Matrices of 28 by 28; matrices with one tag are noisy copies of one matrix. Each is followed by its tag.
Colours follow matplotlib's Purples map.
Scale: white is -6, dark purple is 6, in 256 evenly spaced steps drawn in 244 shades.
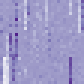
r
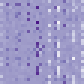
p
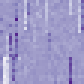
r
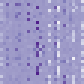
p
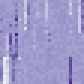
r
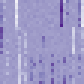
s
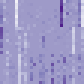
s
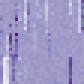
r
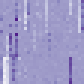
r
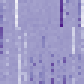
s
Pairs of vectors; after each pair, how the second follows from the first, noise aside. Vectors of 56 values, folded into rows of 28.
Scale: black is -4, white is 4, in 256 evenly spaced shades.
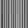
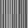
reversed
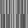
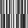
scaled up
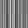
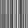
reversed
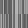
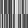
scaled up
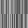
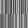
reversed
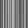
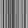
negated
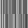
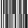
scaled up
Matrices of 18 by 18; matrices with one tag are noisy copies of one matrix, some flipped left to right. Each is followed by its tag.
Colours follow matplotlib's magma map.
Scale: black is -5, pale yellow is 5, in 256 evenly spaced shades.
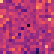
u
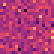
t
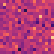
t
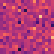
t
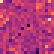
u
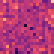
u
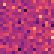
t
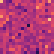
u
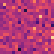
t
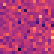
t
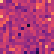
u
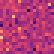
t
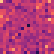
u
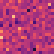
t
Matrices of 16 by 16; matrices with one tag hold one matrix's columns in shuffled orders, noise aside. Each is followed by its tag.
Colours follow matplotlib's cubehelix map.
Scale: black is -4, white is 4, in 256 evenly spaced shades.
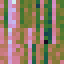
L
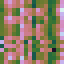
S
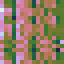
S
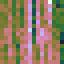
L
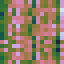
S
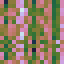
S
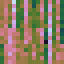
L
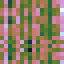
S
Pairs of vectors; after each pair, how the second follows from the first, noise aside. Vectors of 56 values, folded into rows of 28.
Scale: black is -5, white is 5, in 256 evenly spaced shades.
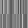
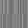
shrunk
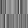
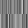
reversed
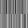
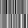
scaled up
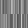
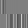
partly zeroed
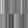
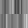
reversed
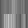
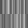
shuffled
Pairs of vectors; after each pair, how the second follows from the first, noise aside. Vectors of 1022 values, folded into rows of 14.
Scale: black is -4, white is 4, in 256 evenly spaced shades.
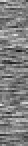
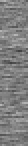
shrunk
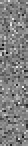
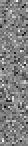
shuffled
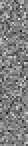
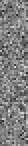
shuffled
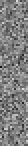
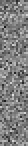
shuffled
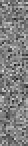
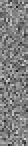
shuffled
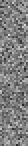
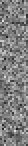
shuffled
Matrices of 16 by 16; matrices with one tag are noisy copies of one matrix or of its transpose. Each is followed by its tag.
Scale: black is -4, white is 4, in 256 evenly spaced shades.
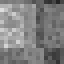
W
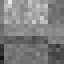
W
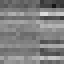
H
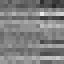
H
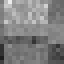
W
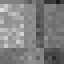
W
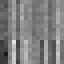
H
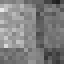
W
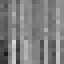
H
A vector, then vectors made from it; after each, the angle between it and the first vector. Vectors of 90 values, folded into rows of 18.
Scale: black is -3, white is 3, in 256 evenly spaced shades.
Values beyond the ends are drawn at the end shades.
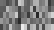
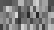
nearly parallel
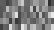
nearly parallel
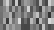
partly opposed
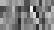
partly aligned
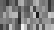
nearly parallel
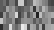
nearly parallel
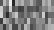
orthogonal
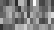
partly aligned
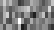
partly opposed
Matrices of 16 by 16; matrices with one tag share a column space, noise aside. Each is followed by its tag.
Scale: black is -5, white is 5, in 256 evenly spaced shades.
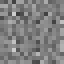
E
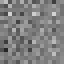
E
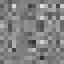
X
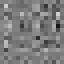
X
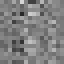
E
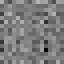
E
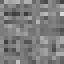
E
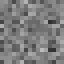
E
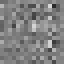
X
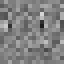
X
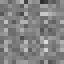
E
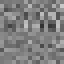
X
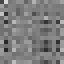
E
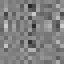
X
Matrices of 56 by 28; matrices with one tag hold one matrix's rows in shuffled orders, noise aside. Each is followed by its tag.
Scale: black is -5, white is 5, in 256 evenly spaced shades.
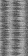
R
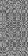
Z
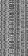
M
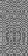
Z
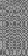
Z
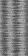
R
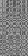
Z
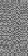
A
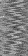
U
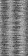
R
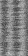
R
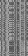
M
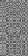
Z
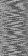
U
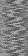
U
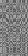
Z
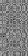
Z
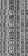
M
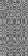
Z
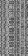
M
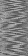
U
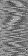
U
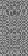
Z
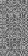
Z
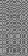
Z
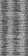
R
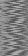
U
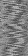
U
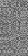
A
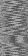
U
